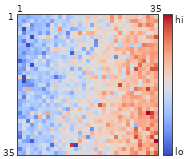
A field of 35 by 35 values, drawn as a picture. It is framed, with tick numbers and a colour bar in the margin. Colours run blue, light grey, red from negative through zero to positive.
The field climbs toward the right. The grain is fine, like static. On average the colour sits 50% of the way up the scale.
